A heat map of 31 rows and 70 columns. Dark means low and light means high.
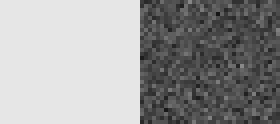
The table splits into one row of 2 panels. Panel 1,1: very high, flat. Panel 1,2: low, fine-grained.
